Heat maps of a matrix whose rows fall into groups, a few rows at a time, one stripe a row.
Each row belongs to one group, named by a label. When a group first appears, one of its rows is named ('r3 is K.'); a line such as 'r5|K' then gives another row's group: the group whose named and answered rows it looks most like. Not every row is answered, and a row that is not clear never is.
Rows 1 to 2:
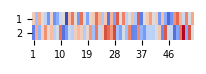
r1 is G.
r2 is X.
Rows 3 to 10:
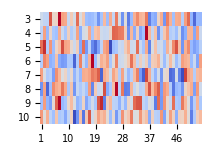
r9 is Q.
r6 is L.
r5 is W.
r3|W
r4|X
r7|X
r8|X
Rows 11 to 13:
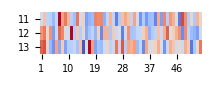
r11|Q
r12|W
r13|L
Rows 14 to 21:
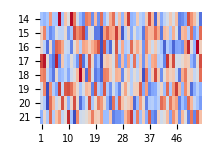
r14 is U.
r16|X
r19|W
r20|U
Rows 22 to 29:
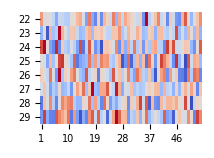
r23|U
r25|U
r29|X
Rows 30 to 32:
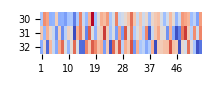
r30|L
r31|G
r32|U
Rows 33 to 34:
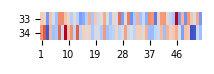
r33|U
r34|W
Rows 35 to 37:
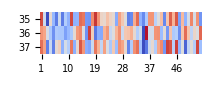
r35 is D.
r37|D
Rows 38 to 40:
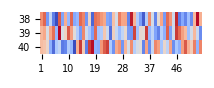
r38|D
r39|W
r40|G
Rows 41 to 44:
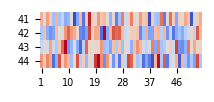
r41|L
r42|X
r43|U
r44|Q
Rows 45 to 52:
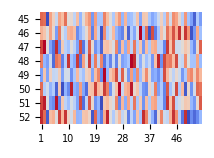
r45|W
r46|W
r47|L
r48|Q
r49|X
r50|D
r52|W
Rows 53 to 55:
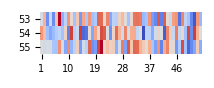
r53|Q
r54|D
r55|Q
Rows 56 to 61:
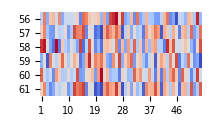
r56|X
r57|G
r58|L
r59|U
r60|Q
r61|G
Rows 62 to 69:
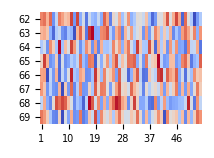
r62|W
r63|G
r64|U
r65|L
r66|D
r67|D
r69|D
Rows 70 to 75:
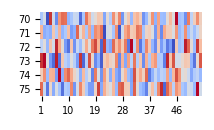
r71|Q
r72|X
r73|L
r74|W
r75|D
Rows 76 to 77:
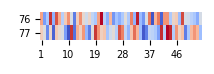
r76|Q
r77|D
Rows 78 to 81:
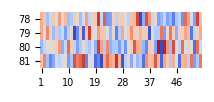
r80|Q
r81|G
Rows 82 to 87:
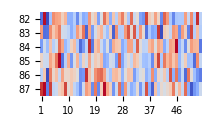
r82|X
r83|Q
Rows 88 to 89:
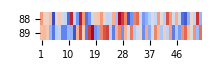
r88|D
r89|G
